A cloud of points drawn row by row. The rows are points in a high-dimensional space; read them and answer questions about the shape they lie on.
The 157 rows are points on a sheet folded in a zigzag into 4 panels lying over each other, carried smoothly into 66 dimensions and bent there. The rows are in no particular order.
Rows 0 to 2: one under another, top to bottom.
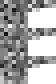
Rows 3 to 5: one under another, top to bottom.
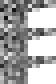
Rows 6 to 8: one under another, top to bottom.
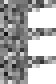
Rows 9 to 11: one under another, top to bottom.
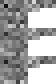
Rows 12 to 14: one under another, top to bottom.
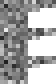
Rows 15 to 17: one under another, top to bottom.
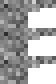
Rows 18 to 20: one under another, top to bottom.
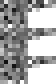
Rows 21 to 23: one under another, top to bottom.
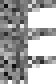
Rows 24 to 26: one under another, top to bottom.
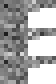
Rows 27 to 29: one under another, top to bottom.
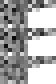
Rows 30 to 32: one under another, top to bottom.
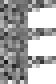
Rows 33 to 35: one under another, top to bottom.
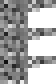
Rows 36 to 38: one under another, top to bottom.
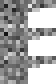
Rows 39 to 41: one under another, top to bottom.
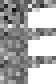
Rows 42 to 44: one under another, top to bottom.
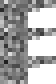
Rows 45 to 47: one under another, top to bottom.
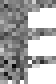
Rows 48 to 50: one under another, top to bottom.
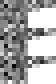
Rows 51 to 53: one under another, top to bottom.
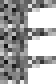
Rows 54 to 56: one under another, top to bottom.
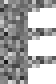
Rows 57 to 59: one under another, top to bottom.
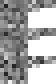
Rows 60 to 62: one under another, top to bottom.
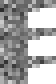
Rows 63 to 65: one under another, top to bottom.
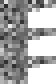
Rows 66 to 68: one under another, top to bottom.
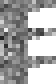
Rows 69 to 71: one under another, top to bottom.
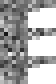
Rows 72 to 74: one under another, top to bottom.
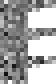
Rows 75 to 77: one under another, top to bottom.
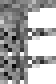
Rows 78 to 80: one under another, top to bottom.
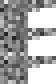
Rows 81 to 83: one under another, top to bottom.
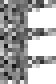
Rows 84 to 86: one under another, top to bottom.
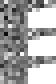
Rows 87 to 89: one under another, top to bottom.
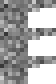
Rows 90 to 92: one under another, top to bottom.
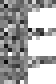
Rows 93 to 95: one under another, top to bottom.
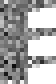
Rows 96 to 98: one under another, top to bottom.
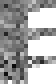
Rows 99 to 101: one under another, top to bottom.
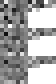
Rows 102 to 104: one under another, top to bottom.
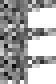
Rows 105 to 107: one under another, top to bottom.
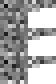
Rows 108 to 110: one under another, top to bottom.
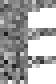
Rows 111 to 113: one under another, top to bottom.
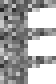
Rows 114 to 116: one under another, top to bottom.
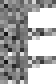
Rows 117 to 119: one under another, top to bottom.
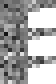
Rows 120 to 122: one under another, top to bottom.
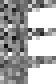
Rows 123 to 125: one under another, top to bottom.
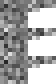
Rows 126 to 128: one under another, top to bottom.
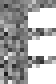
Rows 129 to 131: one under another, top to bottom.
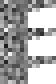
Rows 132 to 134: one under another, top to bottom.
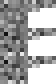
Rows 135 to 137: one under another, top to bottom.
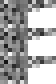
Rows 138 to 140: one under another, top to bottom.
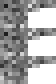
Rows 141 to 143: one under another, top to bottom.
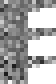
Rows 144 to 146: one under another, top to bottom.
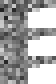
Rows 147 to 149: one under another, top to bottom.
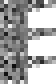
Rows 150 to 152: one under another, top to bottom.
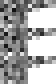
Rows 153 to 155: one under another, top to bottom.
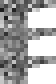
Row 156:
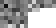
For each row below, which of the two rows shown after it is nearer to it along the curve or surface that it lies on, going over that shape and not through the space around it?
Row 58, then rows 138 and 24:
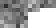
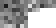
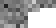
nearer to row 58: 24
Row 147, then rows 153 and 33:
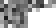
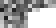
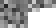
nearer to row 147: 153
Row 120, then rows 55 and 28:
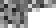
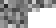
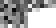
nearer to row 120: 28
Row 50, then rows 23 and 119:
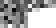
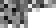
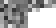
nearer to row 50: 23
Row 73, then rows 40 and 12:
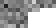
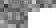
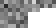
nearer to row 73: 12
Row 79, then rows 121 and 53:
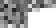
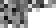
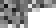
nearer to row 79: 121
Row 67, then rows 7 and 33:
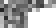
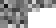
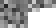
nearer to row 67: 33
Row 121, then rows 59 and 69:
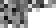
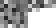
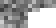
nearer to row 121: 59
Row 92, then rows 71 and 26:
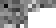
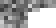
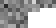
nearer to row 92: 26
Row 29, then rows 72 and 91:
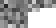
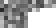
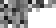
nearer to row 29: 91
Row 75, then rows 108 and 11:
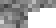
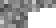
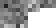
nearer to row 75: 108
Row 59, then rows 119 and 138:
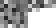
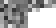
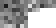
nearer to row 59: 138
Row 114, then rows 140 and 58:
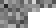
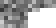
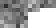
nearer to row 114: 58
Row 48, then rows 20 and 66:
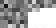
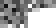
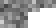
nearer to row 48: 20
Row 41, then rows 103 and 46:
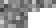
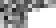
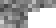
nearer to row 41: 46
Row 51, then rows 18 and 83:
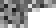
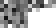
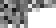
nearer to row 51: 18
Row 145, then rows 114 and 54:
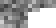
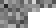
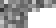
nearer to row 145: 54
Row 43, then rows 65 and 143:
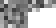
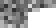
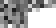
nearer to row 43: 65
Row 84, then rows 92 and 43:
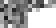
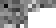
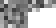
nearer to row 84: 43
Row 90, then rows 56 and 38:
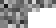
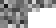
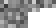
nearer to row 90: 56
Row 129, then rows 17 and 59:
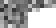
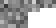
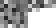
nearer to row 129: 17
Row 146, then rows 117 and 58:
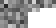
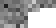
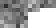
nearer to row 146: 117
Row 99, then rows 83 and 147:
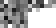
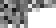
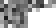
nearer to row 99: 83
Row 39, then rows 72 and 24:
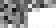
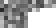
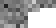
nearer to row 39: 24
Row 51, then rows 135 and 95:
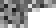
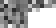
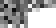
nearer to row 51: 135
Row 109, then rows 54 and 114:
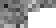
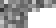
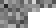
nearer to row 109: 114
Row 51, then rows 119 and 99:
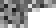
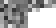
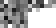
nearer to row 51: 99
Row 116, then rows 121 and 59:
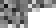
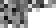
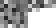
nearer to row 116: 121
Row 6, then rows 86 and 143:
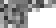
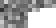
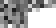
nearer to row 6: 86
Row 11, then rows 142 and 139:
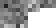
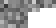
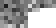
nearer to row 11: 139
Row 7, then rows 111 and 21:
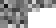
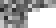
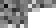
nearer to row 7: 21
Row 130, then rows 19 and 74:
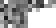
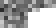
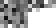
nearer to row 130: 19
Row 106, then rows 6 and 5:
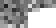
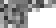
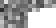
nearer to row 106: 6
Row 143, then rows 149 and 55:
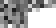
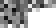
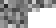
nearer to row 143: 149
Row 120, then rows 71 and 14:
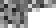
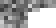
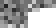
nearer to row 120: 14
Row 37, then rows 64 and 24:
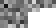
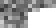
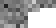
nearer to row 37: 24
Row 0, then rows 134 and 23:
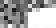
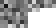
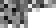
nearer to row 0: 23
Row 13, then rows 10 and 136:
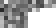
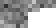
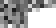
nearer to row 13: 10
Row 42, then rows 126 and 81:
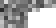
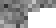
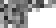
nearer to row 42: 81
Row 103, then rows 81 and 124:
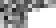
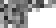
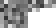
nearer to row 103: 81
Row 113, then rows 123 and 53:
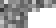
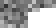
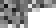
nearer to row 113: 123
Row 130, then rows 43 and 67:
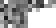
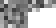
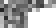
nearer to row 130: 43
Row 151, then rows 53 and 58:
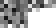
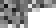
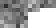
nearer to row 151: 53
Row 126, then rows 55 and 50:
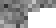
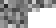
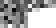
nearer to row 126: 55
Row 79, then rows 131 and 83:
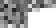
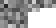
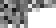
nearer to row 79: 131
